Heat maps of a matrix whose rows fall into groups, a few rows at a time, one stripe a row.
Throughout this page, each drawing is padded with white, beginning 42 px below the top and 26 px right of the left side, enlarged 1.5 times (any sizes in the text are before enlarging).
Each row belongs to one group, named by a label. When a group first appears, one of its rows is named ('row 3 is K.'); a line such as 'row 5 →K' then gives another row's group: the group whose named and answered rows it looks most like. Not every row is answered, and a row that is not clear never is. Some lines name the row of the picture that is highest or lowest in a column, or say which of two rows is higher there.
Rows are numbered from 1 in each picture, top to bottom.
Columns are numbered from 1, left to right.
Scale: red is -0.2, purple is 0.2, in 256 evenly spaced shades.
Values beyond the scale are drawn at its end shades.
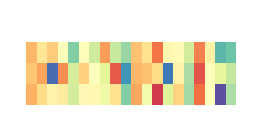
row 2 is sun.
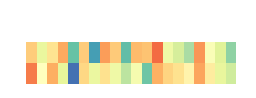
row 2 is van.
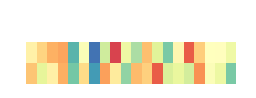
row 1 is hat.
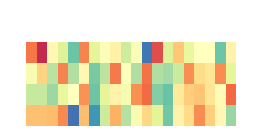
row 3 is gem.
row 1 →van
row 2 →hat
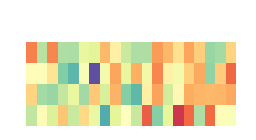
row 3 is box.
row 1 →van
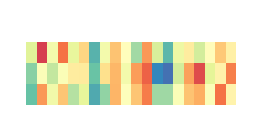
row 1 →hat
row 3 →hat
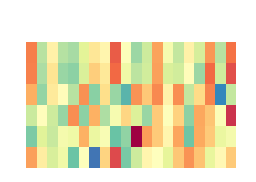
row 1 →box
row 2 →box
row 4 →box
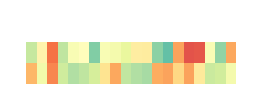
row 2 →van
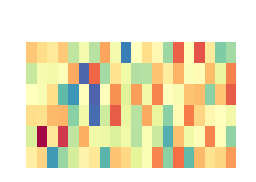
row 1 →sun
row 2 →box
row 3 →van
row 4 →hat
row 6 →box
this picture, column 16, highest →6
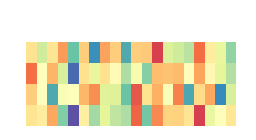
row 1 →sun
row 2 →van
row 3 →sun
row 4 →van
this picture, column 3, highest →3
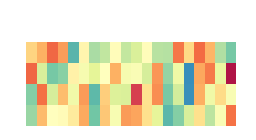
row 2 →box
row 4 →gem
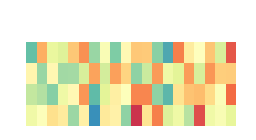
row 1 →gem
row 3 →gem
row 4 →sun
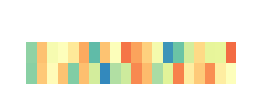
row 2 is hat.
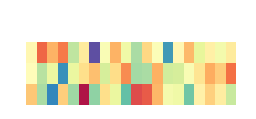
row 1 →hat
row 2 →box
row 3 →sun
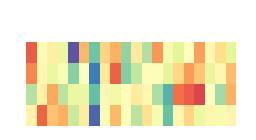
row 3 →gem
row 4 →hat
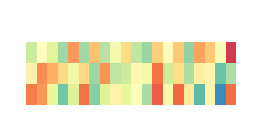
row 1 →box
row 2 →sun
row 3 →van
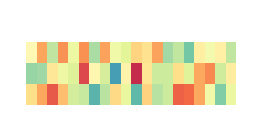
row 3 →hat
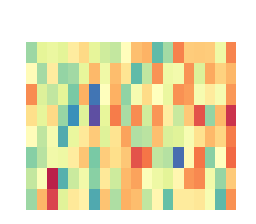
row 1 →gem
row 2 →box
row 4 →van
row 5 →box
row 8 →gem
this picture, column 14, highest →8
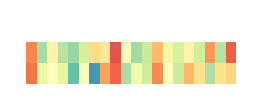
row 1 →box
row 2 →van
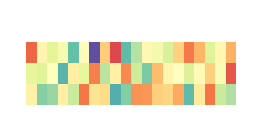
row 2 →box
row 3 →sun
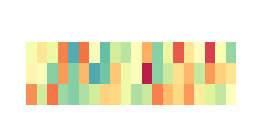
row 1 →hat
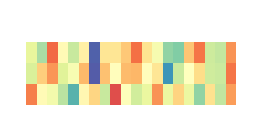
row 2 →gem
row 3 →box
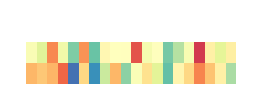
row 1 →gem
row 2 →hat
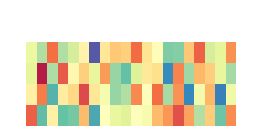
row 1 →gem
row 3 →sun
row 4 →van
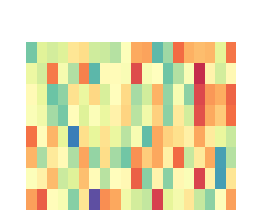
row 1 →gem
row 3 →box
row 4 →box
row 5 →van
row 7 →gem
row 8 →van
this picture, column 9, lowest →8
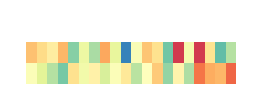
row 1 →sun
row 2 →box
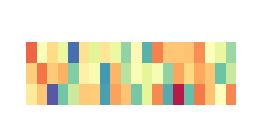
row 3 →box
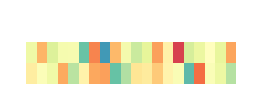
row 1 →box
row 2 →sun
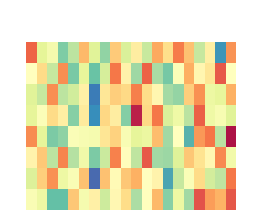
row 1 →van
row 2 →hat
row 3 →gem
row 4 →sun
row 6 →hat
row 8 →box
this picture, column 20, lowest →5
